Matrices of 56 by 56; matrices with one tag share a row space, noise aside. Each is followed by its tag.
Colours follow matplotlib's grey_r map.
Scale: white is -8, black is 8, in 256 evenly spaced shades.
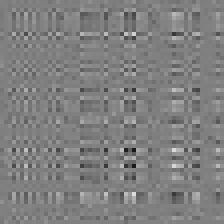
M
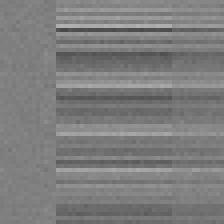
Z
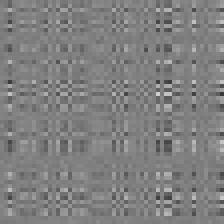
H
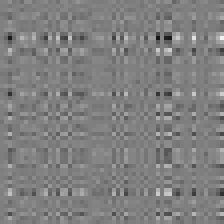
H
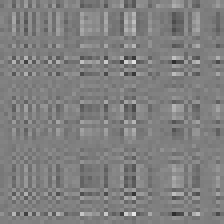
M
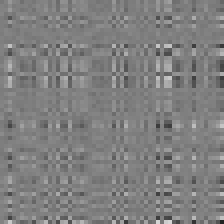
H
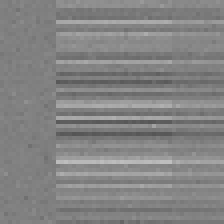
Z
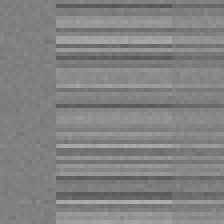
Z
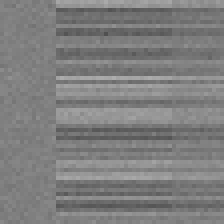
Z
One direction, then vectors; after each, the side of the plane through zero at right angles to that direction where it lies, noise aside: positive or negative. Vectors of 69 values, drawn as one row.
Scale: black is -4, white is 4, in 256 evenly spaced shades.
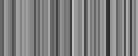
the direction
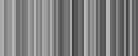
negative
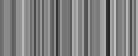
positive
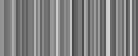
negative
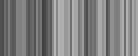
positive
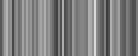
positive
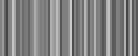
negative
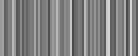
negative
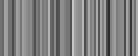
positive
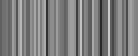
negative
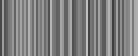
negative
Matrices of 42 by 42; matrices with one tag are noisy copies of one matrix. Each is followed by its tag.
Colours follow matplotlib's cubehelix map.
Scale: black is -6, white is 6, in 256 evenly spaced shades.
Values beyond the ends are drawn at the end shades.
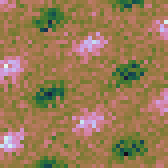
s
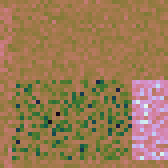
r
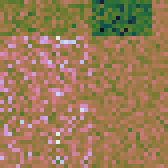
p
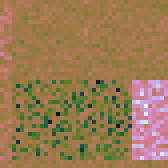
r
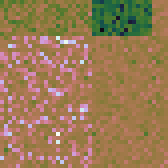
p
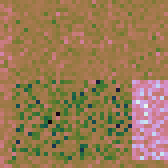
r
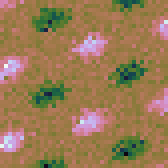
s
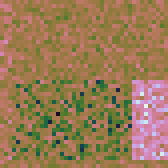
r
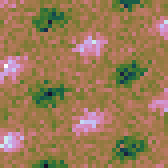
s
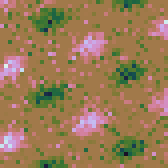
s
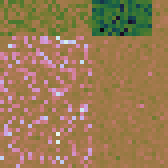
p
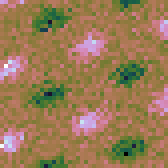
s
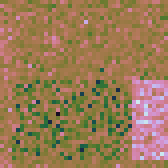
r
